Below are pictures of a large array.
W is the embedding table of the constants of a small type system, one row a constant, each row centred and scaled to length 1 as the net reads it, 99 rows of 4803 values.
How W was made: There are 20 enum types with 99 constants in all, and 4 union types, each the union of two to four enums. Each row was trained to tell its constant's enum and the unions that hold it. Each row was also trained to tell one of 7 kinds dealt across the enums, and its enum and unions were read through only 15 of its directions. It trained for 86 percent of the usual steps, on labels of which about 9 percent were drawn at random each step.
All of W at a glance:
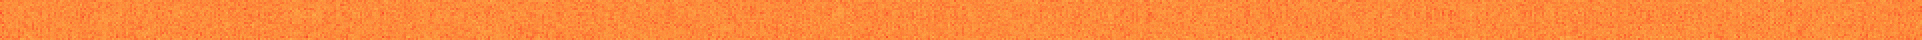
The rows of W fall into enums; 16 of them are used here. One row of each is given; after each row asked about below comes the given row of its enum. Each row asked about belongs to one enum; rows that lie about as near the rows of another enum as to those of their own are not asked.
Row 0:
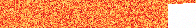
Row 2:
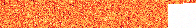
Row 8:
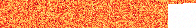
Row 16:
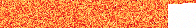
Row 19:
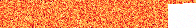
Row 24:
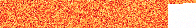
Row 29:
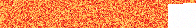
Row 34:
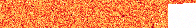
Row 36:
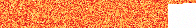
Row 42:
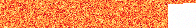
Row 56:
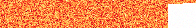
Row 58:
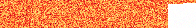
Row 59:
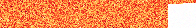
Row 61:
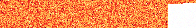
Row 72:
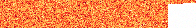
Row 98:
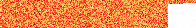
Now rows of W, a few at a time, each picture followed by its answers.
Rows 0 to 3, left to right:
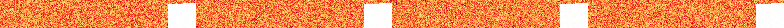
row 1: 8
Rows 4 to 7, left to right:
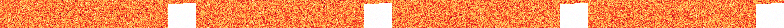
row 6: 16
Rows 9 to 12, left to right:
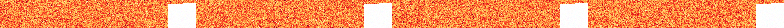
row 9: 0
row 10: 29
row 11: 58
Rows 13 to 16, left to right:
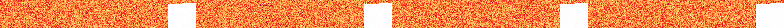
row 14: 2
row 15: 19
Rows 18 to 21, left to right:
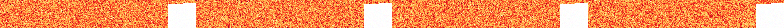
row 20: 36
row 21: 34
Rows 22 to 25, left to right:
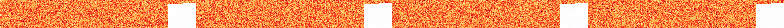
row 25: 2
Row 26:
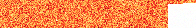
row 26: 16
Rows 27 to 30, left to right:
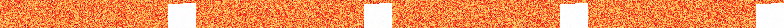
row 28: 72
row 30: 72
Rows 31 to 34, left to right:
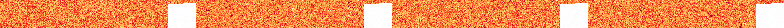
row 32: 98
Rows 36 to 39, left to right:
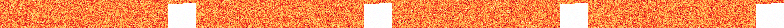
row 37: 58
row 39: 59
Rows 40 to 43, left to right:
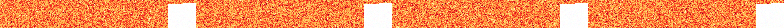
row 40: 19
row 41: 58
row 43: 24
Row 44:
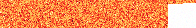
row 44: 36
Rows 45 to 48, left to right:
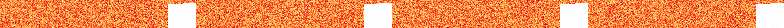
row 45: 8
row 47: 29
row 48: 42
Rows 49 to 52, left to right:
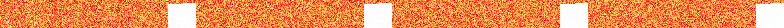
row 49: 2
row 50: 58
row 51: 72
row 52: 56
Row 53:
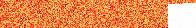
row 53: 24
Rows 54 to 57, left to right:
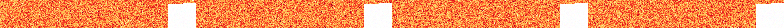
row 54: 29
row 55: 59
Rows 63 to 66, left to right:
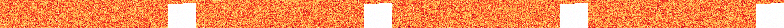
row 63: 19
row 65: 19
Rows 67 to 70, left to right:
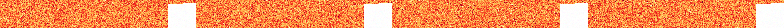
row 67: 59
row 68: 42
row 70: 0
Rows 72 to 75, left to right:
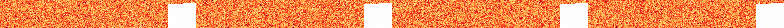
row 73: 19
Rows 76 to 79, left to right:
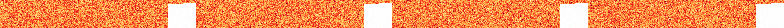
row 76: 29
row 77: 24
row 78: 98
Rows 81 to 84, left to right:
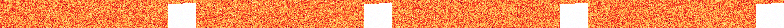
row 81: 56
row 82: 72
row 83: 42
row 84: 58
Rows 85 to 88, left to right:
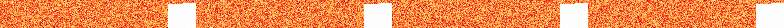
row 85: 0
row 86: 0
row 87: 36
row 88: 56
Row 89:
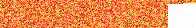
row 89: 61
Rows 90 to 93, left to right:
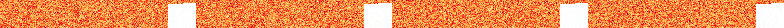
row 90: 29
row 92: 98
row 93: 61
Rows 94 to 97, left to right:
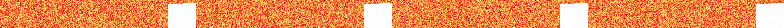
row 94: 16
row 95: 0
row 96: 59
